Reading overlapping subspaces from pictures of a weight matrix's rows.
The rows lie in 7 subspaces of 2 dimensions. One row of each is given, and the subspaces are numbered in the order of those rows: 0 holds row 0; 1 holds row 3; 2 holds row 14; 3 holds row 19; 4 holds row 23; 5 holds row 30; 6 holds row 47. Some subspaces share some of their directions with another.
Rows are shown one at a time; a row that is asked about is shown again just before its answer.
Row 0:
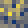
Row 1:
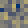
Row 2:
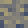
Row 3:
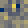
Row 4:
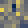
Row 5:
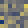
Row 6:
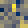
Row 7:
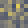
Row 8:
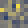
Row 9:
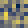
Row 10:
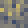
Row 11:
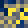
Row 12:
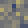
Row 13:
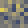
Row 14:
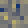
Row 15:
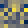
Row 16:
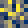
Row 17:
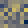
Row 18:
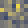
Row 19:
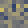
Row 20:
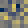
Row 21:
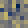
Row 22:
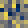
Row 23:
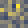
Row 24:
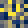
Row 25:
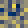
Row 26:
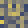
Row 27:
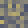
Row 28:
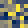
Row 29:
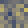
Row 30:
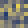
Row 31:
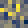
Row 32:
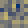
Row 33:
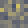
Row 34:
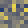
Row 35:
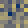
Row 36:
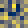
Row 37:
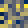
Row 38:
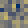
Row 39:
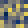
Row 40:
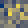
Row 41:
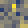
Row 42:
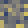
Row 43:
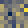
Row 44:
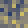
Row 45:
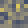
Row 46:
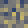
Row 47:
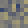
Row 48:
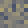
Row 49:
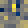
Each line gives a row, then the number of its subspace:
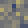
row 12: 1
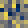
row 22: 6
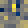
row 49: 1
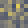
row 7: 2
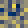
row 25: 4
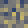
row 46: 0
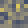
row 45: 4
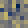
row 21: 6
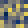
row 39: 5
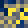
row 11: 6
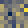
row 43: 2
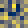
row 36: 4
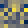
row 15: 3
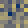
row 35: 2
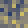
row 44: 0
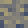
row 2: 5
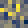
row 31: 3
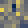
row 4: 1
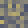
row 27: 4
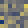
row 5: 4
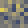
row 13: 6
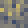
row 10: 0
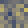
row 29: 2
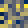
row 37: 4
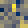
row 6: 1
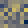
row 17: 3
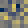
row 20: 6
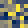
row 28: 1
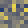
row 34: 3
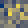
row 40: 6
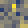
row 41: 1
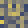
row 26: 4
